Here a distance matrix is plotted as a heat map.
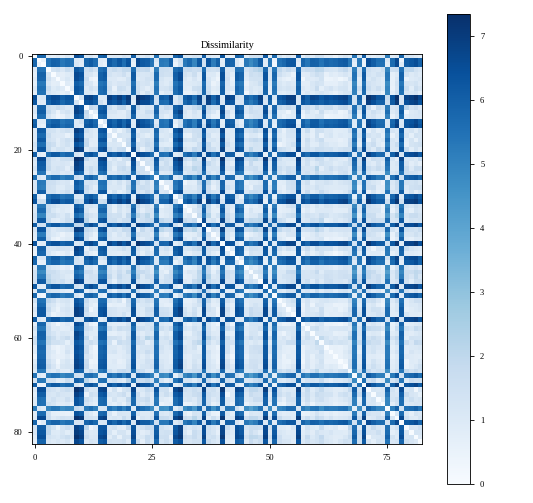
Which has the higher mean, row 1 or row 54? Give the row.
1
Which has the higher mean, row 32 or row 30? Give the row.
30
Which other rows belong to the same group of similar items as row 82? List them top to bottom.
0, 3, 4, 5, 6, 7, 8, 11, 12, 13, 16, 17, 18, 19, 20, 22, 23, 24, 25, 27, 28, 29, 32, 33, 34, 35, 37, 38, 39, 41, 42, 45, 46, 47, 48, 50, 52, 53, 54, 55, 57, 58, 59, 60, 61, 62, 63, 64, 65, 66, 67, 69, 71, 72, 73, 74, 76, 77, 79, 80, 81
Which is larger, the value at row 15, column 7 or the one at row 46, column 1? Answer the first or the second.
the first
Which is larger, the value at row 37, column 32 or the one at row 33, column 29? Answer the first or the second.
the first
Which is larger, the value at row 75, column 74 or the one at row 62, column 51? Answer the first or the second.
the second
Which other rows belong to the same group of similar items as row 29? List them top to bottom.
0, 3, 4, 5, 6, 7, 8, 11, 12, 13, 16, 17, 18, 19, 20, 22, 23, 24, 25, 27, 28, 32, 33, 34, 35, 37, 38, 39, 41, 42, 45, 46, 47, 48, 50, 52, 53, 54, 55, 57, 58, 59, 60, 61, 62, 63, 64, 65, 66, 67, 69, 71, 72, 73, 74, 76, 77, 79, 80, 81, 82
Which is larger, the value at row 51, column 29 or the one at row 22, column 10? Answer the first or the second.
the second
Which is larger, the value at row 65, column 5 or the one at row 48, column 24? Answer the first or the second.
the second
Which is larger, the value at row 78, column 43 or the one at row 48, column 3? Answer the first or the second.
the second
